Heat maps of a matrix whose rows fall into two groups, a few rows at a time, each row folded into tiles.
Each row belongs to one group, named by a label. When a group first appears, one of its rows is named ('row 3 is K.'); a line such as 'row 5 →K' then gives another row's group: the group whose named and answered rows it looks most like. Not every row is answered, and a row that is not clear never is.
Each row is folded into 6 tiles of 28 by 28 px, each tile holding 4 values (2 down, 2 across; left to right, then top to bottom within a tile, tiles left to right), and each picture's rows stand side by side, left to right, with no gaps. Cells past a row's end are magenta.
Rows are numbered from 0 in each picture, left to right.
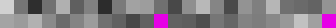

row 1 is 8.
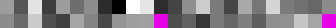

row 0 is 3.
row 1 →8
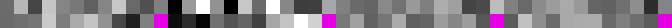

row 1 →8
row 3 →3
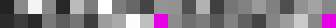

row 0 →8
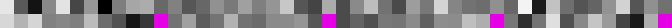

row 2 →8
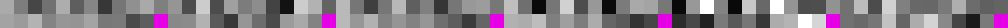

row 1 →3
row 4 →8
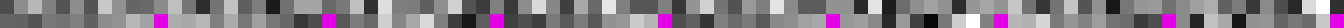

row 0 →8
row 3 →8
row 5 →3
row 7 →3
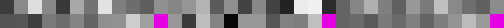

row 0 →8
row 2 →8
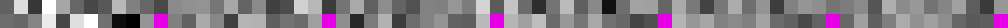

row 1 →3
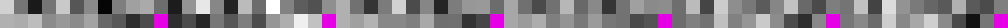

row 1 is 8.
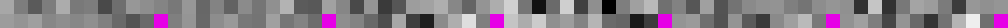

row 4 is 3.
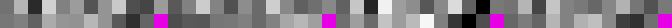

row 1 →8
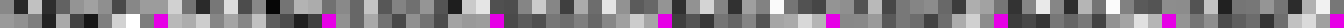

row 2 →3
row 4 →8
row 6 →8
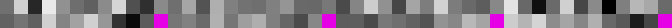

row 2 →8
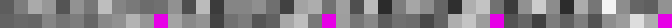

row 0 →8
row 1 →3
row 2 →3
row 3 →8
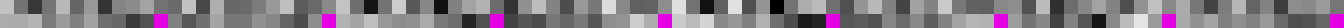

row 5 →8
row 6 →3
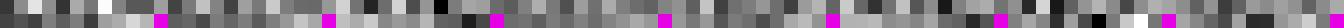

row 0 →8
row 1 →8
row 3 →8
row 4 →3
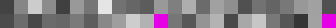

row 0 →8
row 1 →3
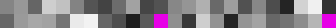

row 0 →3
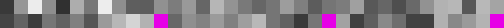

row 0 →8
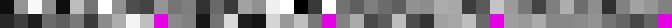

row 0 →8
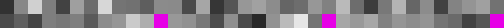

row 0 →8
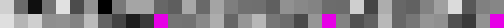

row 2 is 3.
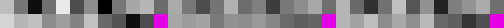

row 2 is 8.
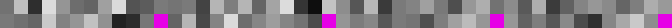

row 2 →3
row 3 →3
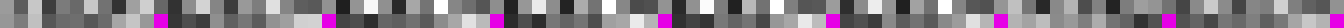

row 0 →3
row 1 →8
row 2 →8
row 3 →8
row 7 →8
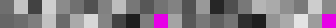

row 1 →3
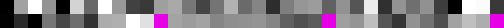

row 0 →8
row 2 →3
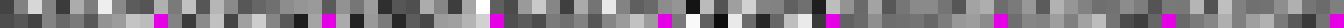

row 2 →3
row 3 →8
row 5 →3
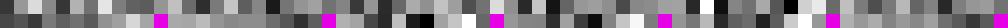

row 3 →3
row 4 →3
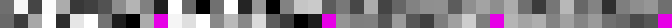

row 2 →3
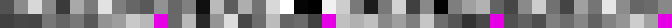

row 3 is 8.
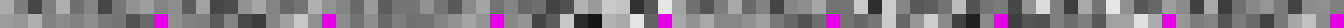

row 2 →3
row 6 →8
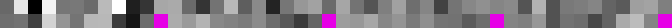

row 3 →3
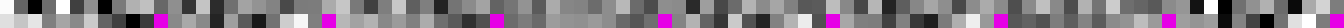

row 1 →3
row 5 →3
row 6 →8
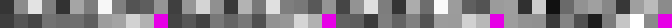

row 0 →8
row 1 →8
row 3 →3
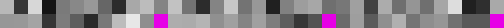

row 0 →3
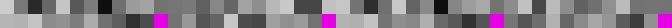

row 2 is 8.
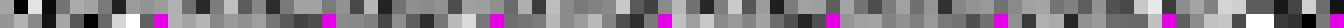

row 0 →3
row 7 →3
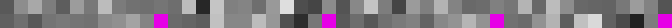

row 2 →8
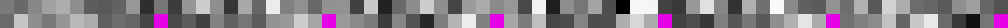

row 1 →8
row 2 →3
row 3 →3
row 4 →8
